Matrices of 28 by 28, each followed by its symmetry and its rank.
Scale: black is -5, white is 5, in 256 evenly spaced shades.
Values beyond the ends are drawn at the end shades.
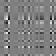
neither, rank one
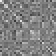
symmetric, rank five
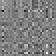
neither, rank three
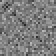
symmetric, full rank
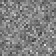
symmetric, full rank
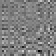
neither, rank three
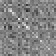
symmetric, rank five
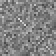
symmetric, full rank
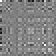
symmetric, rank three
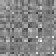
symmetric, rank three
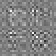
symmetric, rank three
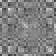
symmetric, rank three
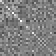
symmetric, rank five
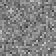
symmetric, full rank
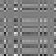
neither, rank one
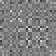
symmetric, rank three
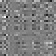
neither, rank three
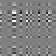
neither, rank one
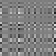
neither, rank one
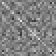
symmetric, rank five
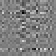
neither, rank three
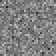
symmetric, full rank
